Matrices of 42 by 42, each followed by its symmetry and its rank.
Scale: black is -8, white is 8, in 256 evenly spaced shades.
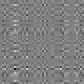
neither, rank two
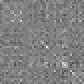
symmetric, rank five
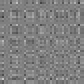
antisymmetric, rank two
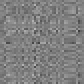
neither, rank three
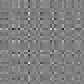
antisymmetric, rank two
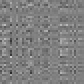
neither, rank three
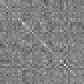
symmetric, rank five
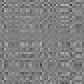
neither, rank three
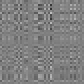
neither, rank two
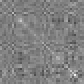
symmetric, rank five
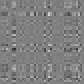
antisymmetric, rank two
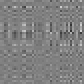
neither, rank two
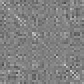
symmetric, rank five
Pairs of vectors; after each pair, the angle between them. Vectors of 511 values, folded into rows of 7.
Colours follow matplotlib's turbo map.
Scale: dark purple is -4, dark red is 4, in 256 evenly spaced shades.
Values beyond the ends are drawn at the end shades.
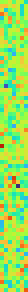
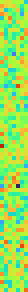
nearly parallel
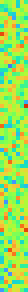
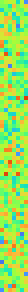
partly aligned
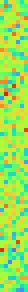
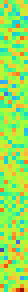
nearly opposite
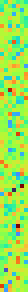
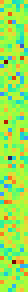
orthogonal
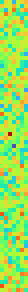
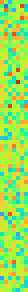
partly opposed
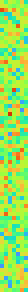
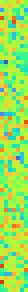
partly opposed
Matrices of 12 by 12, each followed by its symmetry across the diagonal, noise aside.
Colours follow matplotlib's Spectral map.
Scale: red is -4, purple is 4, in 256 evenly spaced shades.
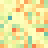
antisymmetric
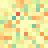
antisymmetric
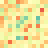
symmetric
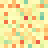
neither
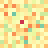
symmetric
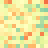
neither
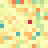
neither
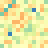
symmetric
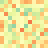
symmetric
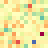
antisymmetric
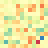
antisymmetric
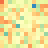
neither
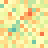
antisymmetric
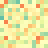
symmetric
